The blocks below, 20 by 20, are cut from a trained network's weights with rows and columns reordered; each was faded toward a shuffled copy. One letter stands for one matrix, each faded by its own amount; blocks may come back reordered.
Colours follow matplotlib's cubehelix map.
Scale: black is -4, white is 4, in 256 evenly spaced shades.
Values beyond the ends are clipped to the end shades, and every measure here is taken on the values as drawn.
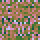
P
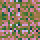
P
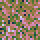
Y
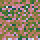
P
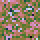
Y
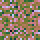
P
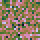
Y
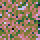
Y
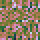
P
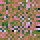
P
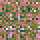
P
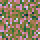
Y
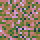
Y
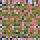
P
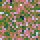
Y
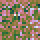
P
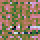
P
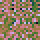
P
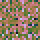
P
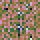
P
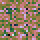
P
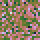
Y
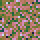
Y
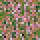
Y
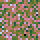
Y
